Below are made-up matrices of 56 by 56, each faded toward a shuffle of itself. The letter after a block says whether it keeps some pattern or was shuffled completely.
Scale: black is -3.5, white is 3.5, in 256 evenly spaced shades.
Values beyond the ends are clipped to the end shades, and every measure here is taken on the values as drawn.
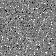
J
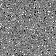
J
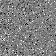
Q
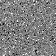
Q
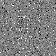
Q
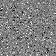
Q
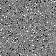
J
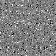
Q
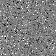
J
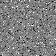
J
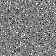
Q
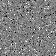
J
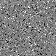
J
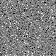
Q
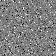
J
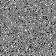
Q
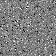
J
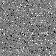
Q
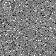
Q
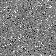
J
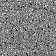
J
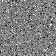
J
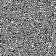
Q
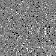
Q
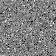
J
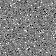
J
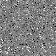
Q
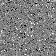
J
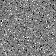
J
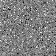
J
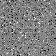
Q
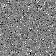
J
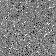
J
